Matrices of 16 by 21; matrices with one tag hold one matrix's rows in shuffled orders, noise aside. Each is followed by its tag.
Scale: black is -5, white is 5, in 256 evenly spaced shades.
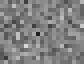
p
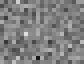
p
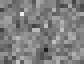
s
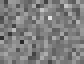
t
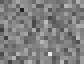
t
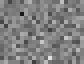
t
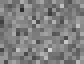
t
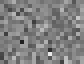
t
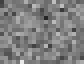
s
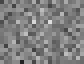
t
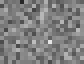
t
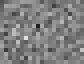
p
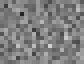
t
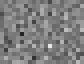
t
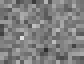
s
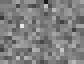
s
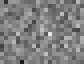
t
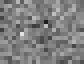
s
